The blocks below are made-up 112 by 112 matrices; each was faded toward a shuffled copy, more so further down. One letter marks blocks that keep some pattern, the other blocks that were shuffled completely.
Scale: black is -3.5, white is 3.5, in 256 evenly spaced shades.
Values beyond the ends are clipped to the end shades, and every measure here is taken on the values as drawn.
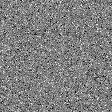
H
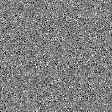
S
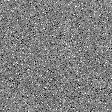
H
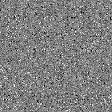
S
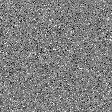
H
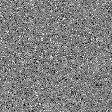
S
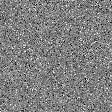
H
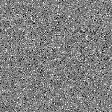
S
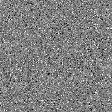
S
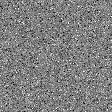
H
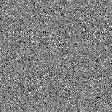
S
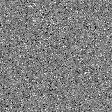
H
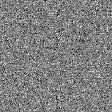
S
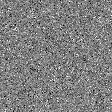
H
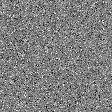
H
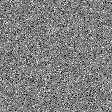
H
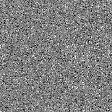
S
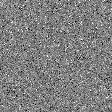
H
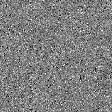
S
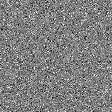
S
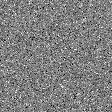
H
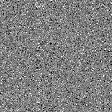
S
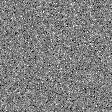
H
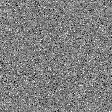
S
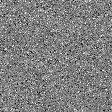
H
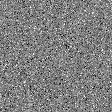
H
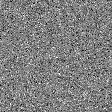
H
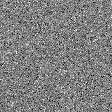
H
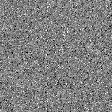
S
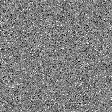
S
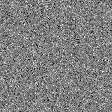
H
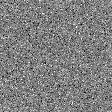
H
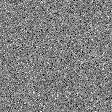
H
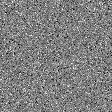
H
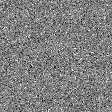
H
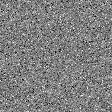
H
